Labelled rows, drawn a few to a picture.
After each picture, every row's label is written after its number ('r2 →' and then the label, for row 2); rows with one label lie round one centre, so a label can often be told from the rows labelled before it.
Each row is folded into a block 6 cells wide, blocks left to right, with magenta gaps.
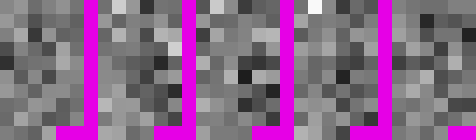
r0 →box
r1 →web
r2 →web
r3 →web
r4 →box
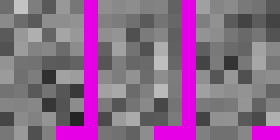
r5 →web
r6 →box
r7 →box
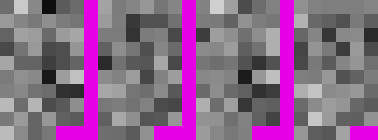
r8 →web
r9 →box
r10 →web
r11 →box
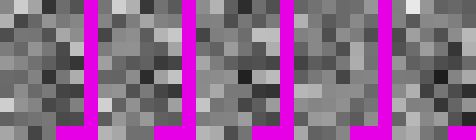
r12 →web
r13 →web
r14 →web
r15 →box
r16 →web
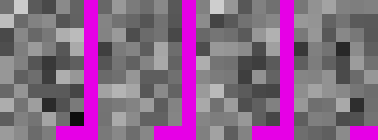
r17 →web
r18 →box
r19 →web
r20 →box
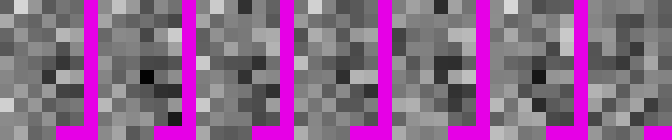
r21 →web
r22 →web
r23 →web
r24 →web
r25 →web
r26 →web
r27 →box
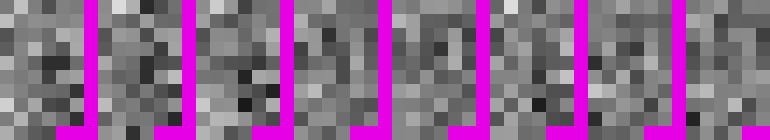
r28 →web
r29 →web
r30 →web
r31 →box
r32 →box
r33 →web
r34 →box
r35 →box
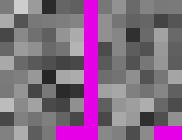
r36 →web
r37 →box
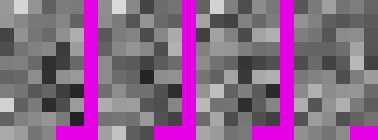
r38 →web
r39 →web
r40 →web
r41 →box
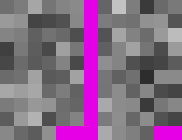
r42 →box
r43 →web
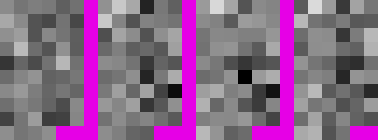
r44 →box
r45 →web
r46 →web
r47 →web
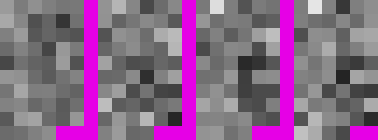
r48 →box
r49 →web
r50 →web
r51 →web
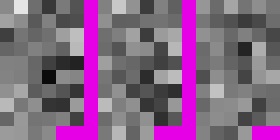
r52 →web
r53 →web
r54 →box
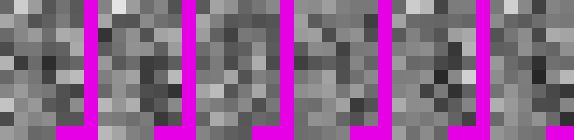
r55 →web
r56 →web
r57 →box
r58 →box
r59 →web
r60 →web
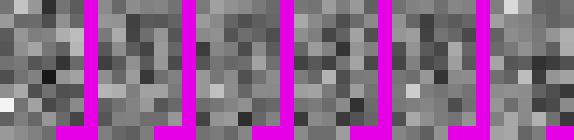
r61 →web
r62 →box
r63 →box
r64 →box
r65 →box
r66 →web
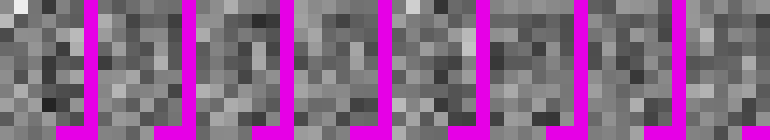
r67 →web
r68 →box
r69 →box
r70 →box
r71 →web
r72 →box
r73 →box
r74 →box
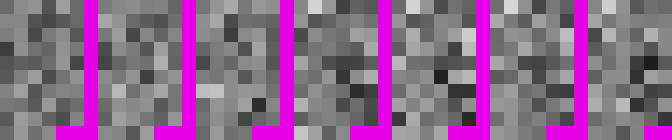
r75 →box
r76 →box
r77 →box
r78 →web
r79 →web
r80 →web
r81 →web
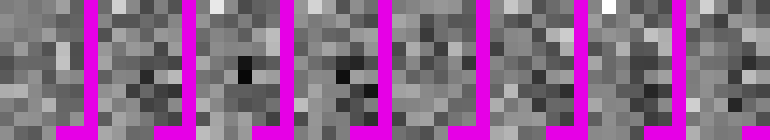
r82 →box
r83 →web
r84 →web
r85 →web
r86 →box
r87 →web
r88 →web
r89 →web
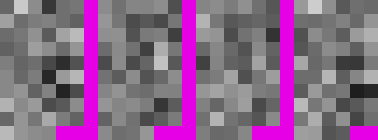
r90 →web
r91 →box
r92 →box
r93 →web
